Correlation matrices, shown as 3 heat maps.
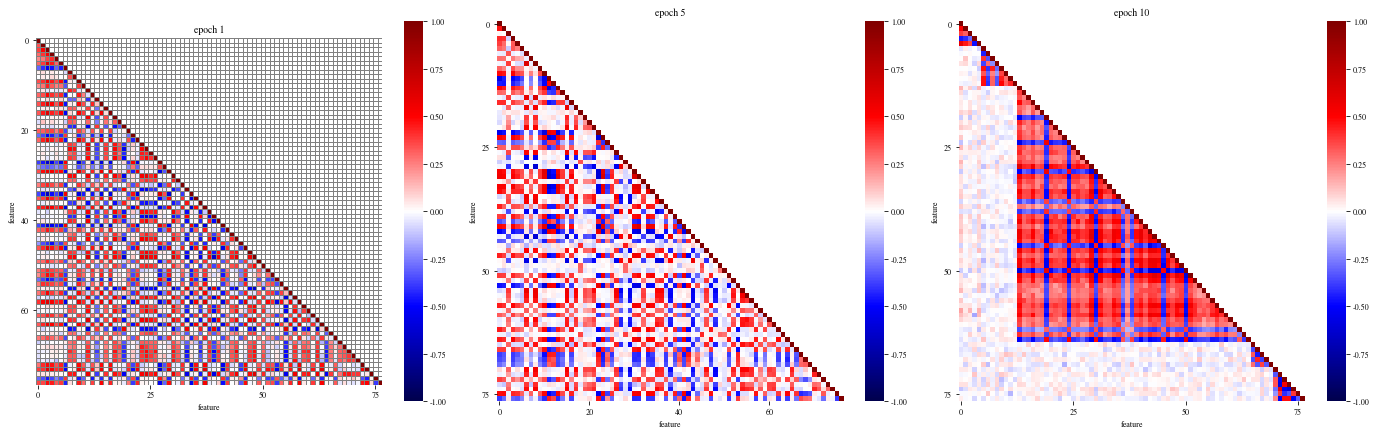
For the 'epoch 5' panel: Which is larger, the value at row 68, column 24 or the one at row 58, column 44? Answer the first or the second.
the first
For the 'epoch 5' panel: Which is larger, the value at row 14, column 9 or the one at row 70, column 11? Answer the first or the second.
the first
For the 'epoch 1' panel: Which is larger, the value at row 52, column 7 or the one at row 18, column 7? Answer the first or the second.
the second
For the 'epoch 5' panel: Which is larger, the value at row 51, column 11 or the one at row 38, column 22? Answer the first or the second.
the second
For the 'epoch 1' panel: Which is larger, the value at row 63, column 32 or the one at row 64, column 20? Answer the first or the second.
the first
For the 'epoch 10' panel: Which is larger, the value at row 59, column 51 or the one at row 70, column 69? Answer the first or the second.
the first
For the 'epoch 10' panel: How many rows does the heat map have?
77
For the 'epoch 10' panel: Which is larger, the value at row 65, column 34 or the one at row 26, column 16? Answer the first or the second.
the second
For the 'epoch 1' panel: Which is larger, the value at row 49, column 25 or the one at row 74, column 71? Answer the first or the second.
the second
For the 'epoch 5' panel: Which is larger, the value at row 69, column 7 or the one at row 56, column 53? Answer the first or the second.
the second
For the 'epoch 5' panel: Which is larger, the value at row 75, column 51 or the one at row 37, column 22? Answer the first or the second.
the first
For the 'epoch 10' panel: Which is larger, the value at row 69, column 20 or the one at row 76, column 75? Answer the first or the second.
the first
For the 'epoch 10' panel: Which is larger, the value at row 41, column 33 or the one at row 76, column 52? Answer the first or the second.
the first
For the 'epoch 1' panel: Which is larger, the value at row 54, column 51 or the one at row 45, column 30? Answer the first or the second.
the first
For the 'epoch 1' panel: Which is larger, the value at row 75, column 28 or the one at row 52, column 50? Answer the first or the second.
the first
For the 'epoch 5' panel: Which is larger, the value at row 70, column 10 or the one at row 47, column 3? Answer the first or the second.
the second
